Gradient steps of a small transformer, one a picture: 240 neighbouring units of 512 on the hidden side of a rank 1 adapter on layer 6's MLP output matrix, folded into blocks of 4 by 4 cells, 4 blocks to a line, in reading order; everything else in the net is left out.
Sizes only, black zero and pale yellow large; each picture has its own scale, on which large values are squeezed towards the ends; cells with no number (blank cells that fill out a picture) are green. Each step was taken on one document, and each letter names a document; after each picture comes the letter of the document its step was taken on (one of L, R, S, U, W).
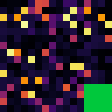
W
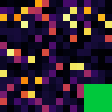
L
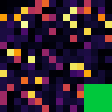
W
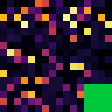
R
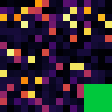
L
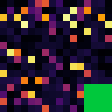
R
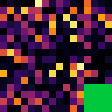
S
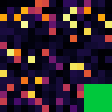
W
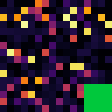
S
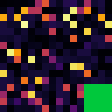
W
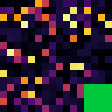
L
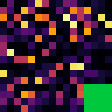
S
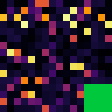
R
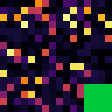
L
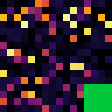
R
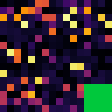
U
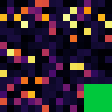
R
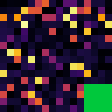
W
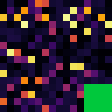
S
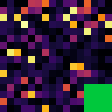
S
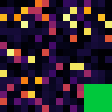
L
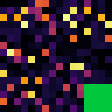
S
